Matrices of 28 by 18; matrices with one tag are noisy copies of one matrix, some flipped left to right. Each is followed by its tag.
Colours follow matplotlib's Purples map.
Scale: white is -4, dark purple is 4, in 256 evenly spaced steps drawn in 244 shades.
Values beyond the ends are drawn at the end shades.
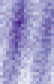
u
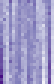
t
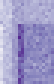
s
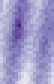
u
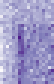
s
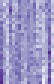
t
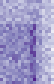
s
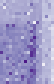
s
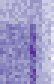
s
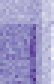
s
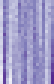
t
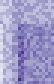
s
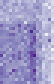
s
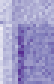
s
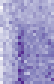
s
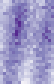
u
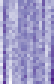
t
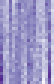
t
